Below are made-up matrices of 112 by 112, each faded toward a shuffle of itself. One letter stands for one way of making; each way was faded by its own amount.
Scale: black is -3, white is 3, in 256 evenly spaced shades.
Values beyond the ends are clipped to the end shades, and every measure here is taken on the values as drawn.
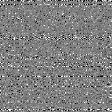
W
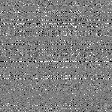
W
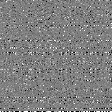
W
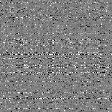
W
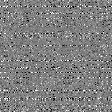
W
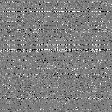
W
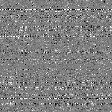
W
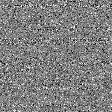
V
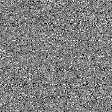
V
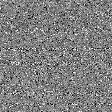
V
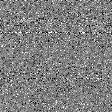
V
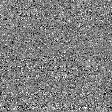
V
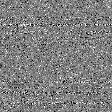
V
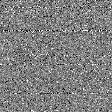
V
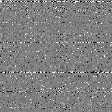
W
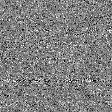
V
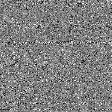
V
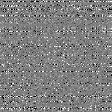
W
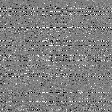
W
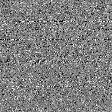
V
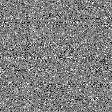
V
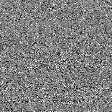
V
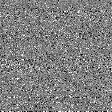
V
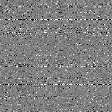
W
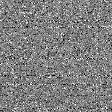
V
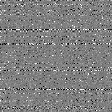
W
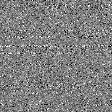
V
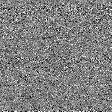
V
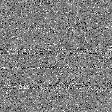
V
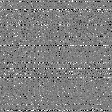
W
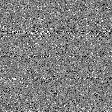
V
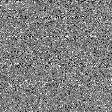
V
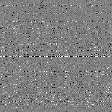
W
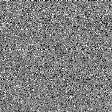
V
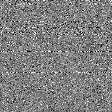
V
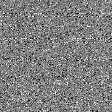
V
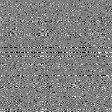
W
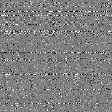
W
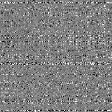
W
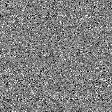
V
